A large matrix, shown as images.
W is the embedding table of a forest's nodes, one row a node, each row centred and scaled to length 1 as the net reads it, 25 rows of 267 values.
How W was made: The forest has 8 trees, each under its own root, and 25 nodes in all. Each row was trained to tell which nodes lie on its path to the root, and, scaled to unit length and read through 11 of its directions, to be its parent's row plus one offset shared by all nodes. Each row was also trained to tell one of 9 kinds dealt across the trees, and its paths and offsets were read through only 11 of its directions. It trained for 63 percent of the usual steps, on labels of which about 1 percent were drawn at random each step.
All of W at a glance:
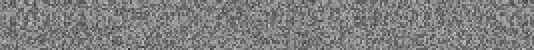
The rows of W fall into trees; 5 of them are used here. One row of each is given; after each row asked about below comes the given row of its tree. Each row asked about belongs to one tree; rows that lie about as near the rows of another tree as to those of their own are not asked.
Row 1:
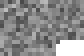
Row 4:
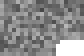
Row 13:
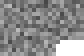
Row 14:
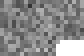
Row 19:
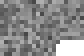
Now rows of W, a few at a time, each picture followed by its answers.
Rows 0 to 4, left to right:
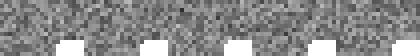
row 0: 19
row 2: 14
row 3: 1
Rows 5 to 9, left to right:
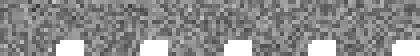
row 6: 4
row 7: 1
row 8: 4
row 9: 4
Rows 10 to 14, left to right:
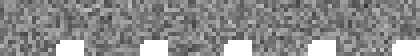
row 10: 14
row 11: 1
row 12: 19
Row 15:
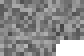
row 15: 19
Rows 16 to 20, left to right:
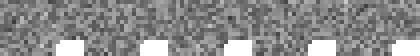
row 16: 14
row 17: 14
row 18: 13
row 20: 14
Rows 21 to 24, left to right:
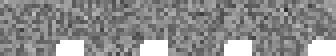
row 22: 13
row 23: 4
